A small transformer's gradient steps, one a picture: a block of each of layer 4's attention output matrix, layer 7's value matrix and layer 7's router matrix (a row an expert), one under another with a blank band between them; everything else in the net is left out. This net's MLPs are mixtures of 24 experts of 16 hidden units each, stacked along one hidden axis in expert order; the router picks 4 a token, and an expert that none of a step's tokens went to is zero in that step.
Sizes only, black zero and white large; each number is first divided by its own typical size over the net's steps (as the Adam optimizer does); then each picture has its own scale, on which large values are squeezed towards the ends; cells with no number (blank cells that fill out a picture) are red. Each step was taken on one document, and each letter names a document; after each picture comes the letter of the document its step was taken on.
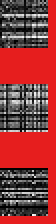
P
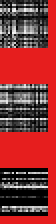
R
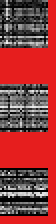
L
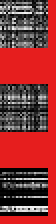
R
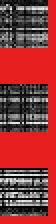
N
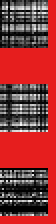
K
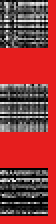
L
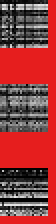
L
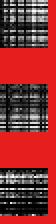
P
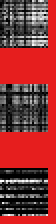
P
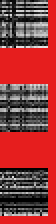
L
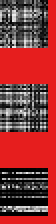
R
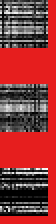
R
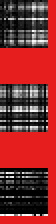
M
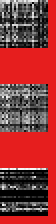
R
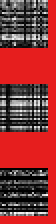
P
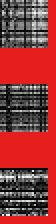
P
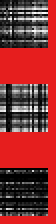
M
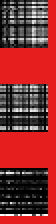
M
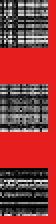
L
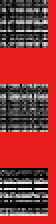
N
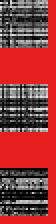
N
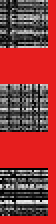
N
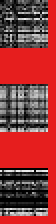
N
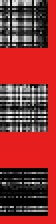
R
